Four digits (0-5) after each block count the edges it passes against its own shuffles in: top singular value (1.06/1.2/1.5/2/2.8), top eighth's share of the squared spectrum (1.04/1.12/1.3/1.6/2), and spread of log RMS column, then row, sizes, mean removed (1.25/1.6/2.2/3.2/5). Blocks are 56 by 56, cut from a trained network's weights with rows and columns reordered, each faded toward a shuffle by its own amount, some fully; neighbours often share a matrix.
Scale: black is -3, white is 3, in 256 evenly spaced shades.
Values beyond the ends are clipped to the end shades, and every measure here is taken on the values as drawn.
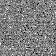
1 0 0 0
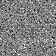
0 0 0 0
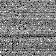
3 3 1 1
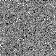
1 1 0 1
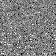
1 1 0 1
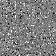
1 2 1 0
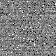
1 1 1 0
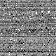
3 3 1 1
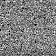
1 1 0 0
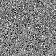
0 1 0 0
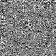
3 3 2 1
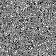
0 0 0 0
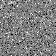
1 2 0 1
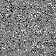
1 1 0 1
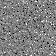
0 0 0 0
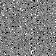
2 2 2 0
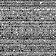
4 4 1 2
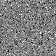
0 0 0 0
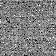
2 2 0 0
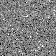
0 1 0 0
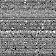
4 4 1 2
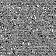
2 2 0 0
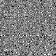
3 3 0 2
